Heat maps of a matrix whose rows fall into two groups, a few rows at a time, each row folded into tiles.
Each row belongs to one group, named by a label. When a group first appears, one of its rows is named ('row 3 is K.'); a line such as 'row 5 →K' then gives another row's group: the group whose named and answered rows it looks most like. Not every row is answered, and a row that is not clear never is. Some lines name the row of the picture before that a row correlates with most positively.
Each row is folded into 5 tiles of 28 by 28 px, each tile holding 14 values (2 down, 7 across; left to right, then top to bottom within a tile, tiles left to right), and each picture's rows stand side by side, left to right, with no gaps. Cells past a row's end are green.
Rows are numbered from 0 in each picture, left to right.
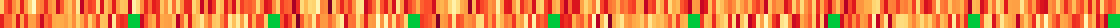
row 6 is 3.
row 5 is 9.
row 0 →3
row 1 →3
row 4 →3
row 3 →3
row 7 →9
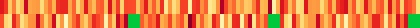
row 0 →9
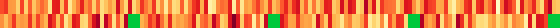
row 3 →3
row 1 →9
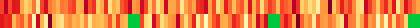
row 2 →3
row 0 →3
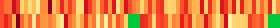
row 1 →3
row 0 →3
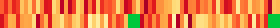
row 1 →3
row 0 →3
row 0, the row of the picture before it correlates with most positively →0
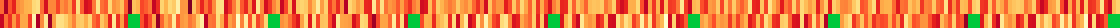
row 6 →9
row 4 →9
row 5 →9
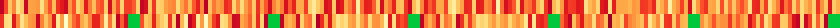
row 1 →9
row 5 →9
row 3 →3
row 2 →3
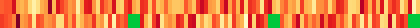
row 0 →3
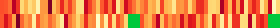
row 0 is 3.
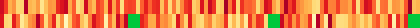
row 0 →9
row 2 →3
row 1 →3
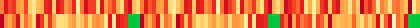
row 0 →3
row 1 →3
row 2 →3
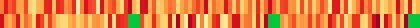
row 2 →9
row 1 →9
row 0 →3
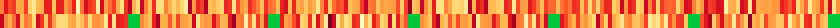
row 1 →9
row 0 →3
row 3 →9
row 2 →9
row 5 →3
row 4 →3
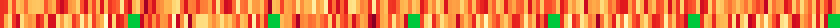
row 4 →9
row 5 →9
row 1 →3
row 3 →9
